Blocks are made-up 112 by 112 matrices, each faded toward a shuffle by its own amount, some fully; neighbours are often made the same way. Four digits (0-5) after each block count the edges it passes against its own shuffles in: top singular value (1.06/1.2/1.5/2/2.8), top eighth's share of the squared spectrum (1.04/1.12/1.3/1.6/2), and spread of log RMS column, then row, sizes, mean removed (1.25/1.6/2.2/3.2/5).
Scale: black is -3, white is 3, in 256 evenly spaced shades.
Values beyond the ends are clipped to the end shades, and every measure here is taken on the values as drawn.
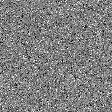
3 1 0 1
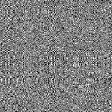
5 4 3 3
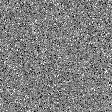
2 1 0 0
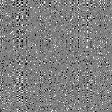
5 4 3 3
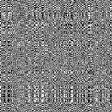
5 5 4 4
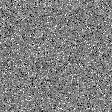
2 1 0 0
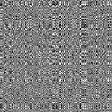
5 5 4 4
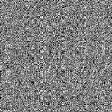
4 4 3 3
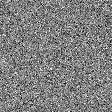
0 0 0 0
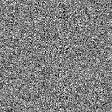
4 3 2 1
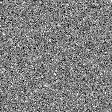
0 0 0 0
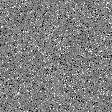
2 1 0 0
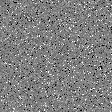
0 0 0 0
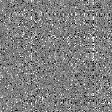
4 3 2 2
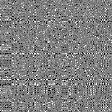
5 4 2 3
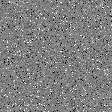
3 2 0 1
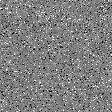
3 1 0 0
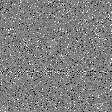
3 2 0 1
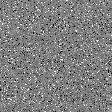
3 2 0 0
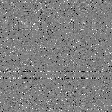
4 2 0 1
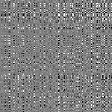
5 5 4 4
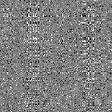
4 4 3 2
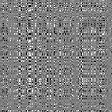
5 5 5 4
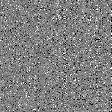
3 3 2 1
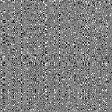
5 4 4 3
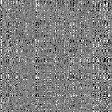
5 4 4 3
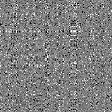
4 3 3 2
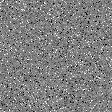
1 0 0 0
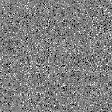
4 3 2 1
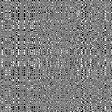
5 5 4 3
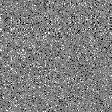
4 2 1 1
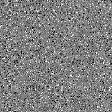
4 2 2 1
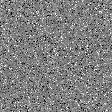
2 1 0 0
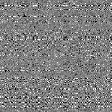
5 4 2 4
